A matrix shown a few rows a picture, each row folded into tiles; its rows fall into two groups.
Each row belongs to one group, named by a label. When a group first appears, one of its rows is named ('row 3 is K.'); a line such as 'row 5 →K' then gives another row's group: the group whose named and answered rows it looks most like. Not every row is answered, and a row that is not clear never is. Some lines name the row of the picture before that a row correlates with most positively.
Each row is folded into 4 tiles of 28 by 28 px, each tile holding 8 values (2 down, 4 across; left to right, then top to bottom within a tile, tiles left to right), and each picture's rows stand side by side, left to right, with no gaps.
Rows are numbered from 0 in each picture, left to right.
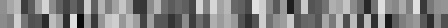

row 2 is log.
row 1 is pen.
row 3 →pen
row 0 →pen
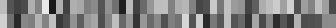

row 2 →pen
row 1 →pen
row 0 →log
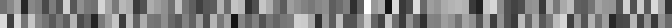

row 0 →pen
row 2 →pen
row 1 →pen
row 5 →pen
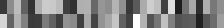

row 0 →pen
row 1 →log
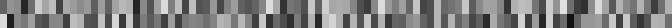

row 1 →pen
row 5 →log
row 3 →pen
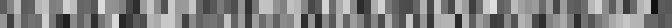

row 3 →pen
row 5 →log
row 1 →log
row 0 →pen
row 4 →pen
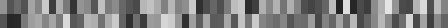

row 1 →log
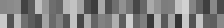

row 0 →pen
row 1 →pen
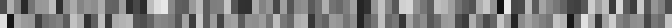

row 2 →log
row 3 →pen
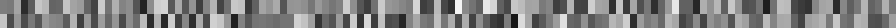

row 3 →pen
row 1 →pen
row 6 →log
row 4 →pen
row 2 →pen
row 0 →pen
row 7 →log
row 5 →log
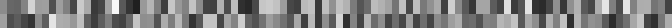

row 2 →pen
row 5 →pen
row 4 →log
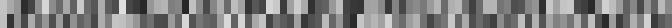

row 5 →pen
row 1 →pen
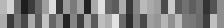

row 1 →log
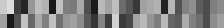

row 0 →log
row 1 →log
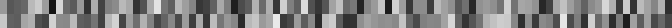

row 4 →log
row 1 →pen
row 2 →log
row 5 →pen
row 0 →log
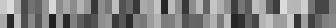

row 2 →log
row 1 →log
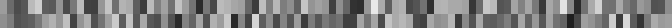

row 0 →log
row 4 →pen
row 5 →log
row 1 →pen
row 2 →pen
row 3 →log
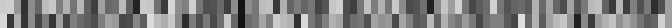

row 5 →log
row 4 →pen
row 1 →log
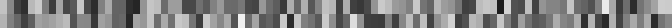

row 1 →log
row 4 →log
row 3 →pen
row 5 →pen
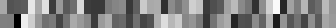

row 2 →pen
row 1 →log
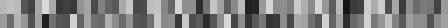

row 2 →pen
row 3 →log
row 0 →pen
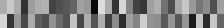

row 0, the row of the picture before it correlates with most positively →0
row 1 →pen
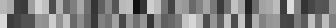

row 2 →pen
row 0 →log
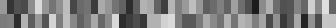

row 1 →log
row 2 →pen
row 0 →log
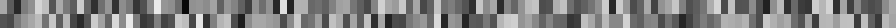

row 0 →log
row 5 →log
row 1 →pen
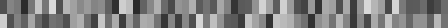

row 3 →log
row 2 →log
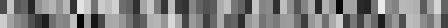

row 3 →pen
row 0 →pen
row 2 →log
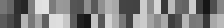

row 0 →log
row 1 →log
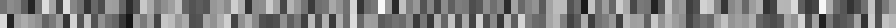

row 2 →pen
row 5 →log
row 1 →log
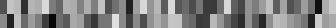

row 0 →pen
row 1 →log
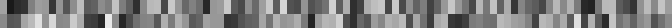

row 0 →log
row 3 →log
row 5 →pen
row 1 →log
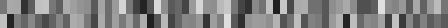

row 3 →pen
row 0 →pen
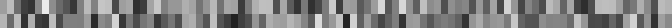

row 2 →log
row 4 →log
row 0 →pen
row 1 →pen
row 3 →pen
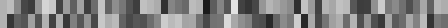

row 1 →log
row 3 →pen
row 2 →pen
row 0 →pen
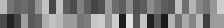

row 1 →pen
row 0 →log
